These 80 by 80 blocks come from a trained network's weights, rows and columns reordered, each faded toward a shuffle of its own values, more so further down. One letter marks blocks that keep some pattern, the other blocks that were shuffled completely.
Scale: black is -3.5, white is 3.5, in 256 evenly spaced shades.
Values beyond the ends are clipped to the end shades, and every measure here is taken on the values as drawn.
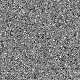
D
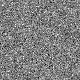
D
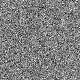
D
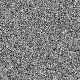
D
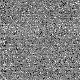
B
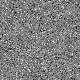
D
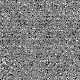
B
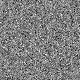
D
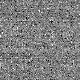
B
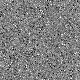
D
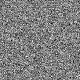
B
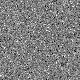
D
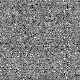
B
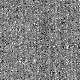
B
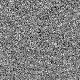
B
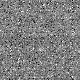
B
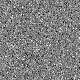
D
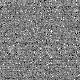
B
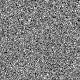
B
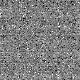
B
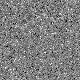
D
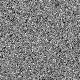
D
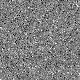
D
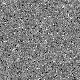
D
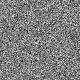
D
